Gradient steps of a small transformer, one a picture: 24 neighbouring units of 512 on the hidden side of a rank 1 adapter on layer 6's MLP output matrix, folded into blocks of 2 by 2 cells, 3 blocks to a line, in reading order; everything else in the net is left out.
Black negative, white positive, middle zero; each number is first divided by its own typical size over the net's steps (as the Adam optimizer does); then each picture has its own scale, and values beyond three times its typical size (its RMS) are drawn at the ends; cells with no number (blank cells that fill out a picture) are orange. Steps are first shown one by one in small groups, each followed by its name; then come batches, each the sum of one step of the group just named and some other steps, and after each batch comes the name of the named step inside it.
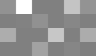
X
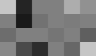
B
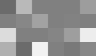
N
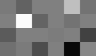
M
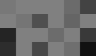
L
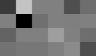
X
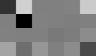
X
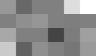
B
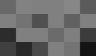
L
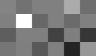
M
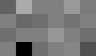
X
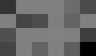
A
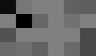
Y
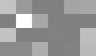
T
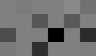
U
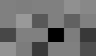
U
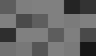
Y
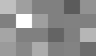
T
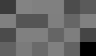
A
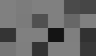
U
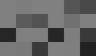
U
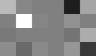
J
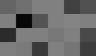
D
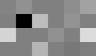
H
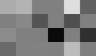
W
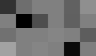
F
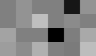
H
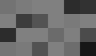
F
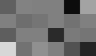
F
